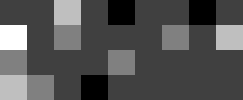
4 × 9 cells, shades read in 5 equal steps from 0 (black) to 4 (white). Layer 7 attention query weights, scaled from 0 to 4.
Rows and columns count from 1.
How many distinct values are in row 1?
3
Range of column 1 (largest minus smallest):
3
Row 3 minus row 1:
1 0 -2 0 2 0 0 1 0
